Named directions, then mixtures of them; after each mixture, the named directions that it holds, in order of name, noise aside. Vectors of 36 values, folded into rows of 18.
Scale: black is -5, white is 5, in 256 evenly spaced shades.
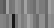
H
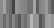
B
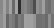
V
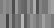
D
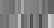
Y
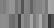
Y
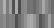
B, V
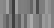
B, D, H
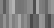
B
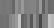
Y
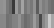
B, D, Y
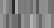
B, D, V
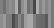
D, H, V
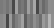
D, Y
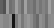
H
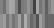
B, V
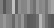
B, V, Y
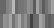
B
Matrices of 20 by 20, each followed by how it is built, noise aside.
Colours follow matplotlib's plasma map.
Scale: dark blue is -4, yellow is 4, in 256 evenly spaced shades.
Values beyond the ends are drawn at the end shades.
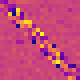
banded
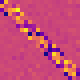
banded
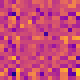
low rank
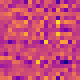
low rank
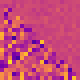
lower triangular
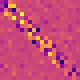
banded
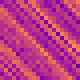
Toeplitz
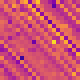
Toeplitz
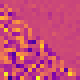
lower triangular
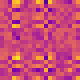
low rank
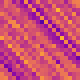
Toeplitz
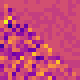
lower triangular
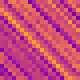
Toeplitz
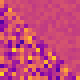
lower triangular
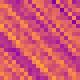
Toeplitz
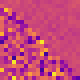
lower triangular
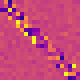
banded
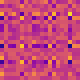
low rank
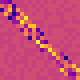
banded
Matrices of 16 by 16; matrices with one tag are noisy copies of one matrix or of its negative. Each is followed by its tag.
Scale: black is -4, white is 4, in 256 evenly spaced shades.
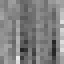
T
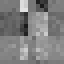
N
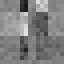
N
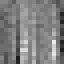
T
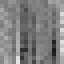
T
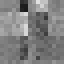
N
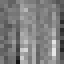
T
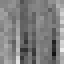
T
